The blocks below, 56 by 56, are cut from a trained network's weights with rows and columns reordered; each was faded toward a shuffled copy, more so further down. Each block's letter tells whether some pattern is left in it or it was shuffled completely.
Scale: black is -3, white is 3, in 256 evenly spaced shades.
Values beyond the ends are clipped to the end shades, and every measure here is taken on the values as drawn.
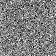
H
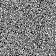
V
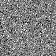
H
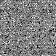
V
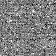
V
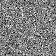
H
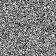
H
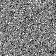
H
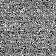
V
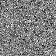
H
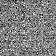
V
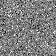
H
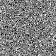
V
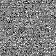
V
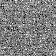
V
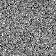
V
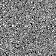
V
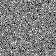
H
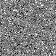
H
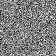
V
